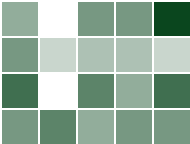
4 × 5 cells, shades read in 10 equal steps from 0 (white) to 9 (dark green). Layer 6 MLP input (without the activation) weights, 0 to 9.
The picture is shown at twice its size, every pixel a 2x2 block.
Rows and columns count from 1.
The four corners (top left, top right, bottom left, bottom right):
4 9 5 5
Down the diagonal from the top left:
4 2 6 5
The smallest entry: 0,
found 2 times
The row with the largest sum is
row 4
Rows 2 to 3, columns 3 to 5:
3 3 2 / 6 4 7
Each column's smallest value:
4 0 3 3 2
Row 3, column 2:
0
